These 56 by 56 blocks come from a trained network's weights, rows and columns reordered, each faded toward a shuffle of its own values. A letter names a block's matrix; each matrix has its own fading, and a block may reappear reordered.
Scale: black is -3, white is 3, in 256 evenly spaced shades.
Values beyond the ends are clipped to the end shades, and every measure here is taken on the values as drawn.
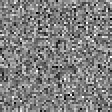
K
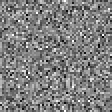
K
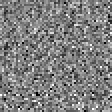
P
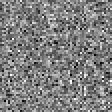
K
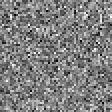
K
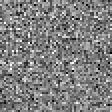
P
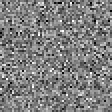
P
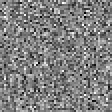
K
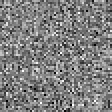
K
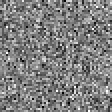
K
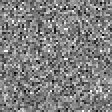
P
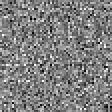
P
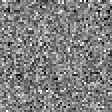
P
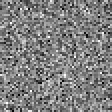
K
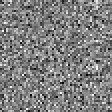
P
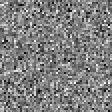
P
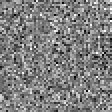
K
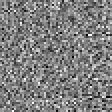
K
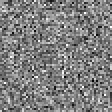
K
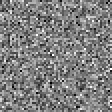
K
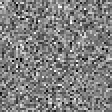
K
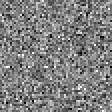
P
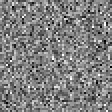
K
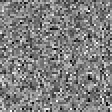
K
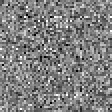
P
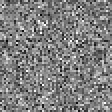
P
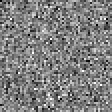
P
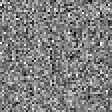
K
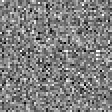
P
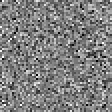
K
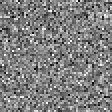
P
